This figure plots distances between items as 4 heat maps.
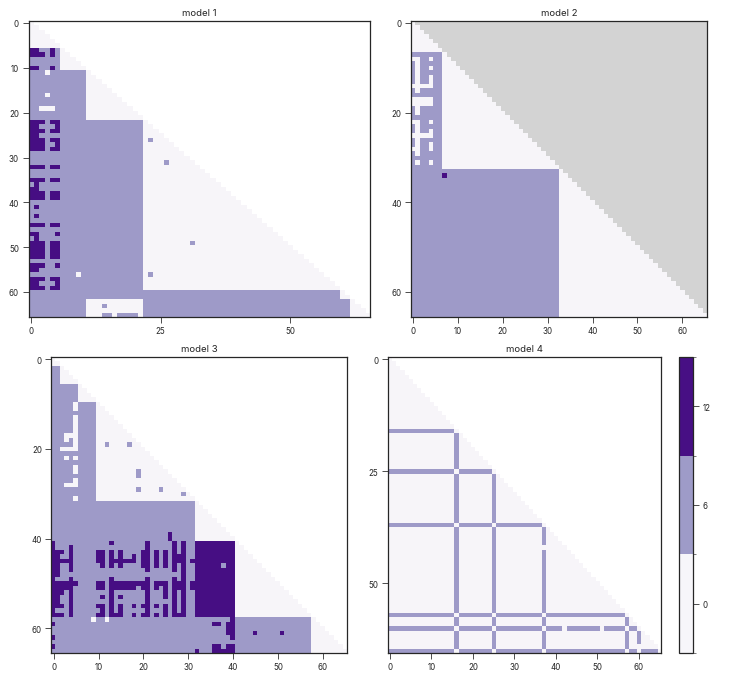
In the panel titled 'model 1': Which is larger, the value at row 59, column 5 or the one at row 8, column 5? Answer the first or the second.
the first
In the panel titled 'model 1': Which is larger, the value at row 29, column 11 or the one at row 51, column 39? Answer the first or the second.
the first
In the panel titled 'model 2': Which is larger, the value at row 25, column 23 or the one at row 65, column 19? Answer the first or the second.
the second
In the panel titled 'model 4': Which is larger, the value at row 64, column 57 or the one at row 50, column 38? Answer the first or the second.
the first
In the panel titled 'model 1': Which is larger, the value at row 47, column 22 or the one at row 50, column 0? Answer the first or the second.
the second
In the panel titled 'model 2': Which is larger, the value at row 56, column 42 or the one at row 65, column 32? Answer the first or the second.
the second
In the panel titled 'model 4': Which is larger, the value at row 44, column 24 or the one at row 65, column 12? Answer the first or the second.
the second
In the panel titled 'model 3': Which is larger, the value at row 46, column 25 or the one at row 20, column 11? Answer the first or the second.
the first
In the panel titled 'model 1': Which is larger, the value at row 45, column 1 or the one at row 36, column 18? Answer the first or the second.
the first
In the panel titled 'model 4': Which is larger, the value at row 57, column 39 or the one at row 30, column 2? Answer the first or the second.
the first
